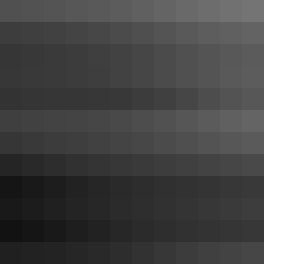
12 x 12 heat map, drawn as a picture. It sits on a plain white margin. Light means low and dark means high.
Values rise toward the bottom left. The bottom left is the ninth with the highest average. Streaks run across, left to right. The ninth with the lowest average is the top right.
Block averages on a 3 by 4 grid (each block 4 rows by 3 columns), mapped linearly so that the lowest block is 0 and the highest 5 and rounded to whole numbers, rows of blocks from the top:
2210
3321
5433
